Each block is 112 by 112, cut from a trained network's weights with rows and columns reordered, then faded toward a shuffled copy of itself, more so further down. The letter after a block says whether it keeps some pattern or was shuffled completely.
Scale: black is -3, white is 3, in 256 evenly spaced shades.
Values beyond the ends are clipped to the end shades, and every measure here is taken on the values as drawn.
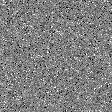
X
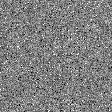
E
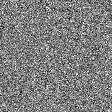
X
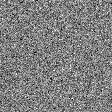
X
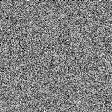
E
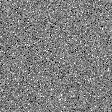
X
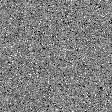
X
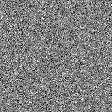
E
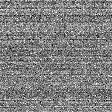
E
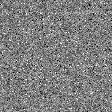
E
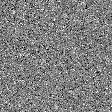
X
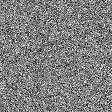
X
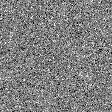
X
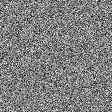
X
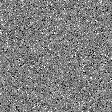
X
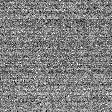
E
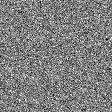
X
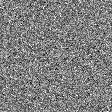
X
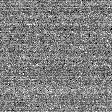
E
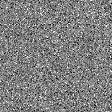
E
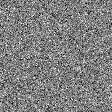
X
